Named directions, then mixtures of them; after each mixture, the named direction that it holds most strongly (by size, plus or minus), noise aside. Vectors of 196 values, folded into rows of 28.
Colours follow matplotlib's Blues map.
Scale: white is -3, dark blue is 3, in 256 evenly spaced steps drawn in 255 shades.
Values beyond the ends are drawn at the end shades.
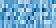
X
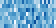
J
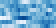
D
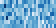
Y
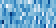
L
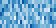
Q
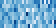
J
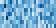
Y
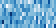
L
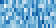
Y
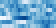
D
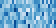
J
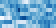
D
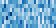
Y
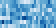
D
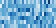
J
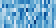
J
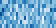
Q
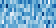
L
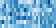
D
